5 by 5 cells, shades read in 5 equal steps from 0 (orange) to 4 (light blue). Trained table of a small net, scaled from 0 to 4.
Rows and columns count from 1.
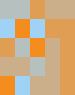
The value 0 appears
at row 2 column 2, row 3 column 3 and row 5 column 1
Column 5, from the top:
2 1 1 1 1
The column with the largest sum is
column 2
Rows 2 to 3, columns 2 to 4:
0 4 1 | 3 0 2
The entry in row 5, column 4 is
2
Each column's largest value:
4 4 4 2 2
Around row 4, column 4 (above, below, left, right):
2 2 3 1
